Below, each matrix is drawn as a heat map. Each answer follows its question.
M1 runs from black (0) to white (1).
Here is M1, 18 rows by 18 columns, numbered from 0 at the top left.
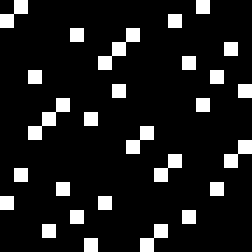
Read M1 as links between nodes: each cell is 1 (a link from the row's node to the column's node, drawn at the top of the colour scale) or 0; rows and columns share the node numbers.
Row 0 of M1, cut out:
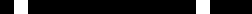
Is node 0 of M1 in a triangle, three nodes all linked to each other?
no
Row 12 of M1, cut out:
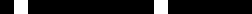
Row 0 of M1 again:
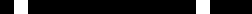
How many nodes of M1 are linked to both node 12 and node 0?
1
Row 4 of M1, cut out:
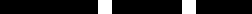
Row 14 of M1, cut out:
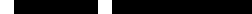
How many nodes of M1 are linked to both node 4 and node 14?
1
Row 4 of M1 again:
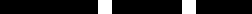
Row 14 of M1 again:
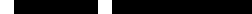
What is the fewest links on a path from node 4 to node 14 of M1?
2
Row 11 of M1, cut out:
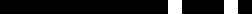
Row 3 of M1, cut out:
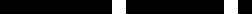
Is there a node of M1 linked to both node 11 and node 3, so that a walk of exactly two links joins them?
yes
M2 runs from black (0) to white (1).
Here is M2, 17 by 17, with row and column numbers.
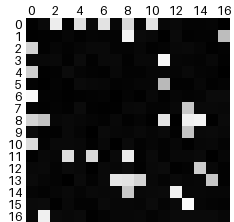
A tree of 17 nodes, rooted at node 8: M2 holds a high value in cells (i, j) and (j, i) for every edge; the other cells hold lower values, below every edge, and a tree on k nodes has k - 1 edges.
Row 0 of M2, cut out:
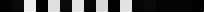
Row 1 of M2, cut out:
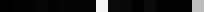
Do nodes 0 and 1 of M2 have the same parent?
yes
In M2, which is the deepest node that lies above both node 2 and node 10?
0
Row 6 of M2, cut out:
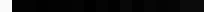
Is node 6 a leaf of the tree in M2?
yes
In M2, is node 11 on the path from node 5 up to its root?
yes
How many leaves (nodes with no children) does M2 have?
11
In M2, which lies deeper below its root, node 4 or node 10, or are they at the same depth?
the same depth
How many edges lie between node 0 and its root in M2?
1
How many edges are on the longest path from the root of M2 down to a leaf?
2
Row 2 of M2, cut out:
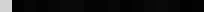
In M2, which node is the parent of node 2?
0
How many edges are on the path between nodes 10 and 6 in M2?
2
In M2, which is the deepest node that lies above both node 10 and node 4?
0
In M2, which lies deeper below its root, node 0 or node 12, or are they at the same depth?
node 12
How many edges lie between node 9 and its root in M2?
2
